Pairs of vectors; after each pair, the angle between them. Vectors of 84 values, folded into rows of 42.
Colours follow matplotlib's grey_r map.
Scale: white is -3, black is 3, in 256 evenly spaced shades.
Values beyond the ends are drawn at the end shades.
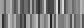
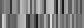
nearly opposite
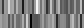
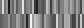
nearly opposite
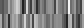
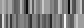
partly opposed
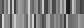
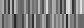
nearly opposite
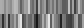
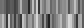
nearly opposite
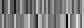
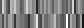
nearly opposite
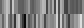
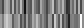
partly aligned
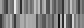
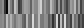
partly aligned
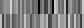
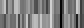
orthogonal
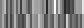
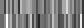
partly opposed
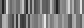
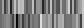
partly aligned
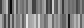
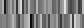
orthogonal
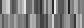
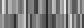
orthogonal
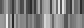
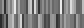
partly opposed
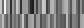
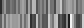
orthogonal
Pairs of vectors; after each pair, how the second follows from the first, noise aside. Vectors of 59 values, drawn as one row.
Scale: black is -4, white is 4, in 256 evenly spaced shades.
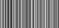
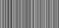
shrunk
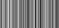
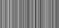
shrunk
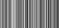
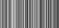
copied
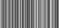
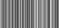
copied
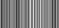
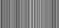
shrunk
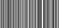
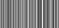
copied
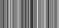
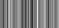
copied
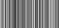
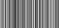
copied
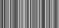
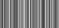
copied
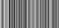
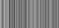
shrunk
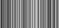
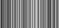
copied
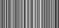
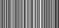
copied
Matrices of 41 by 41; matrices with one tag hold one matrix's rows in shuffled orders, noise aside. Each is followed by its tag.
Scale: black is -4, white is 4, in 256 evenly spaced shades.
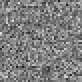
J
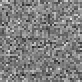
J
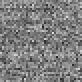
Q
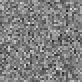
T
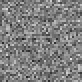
J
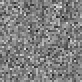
T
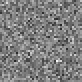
T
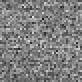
Q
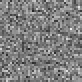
J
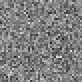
T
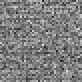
Q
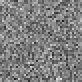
T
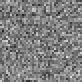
J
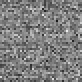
Q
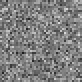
J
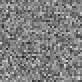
J
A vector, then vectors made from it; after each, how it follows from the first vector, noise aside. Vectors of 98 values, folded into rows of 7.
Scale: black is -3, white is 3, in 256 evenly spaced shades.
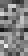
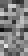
copied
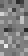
partly zeroed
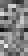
copied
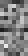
copied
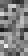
copied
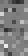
partly zeroed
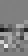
partly zeroed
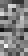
copied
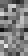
copied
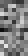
copied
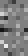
partly zeroed
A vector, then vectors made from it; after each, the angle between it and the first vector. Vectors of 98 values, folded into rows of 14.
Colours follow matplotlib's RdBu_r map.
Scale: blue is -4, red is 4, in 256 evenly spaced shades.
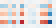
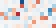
orthogonal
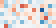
partly opposed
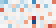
orthogonal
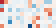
orthogonal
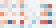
nearly parallel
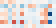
nearly parallel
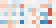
nearly opposite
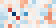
partly opposed
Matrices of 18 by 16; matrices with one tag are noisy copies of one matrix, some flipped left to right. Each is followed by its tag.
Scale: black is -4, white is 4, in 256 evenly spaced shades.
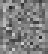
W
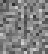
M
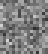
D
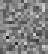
W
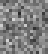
D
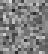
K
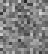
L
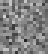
K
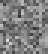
D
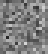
W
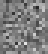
W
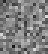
M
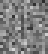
M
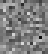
W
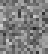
D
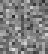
M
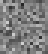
W
